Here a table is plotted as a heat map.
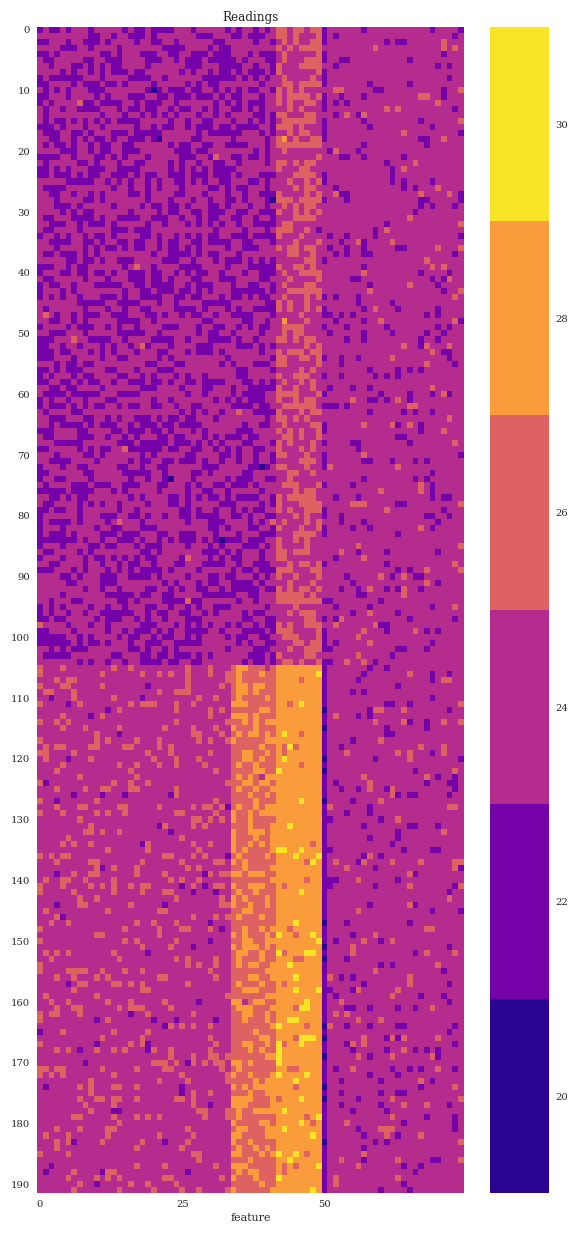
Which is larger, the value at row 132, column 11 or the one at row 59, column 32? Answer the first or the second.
the first
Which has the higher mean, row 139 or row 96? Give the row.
139
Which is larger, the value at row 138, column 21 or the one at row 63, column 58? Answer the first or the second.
the first
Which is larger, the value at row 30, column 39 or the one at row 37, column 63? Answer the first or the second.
the second
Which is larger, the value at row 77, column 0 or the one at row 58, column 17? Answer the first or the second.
the first
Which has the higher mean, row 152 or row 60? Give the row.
152
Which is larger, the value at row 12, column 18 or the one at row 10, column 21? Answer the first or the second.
the first
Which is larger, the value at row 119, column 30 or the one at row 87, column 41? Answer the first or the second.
the first
